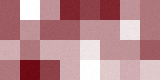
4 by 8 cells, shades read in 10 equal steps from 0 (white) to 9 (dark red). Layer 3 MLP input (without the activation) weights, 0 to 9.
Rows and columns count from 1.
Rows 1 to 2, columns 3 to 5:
4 8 7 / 6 6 4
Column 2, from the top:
0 4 5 9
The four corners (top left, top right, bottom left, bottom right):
6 5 5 2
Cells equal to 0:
2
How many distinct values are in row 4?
6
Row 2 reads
6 4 6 6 4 4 1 5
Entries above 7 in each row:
2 0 0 1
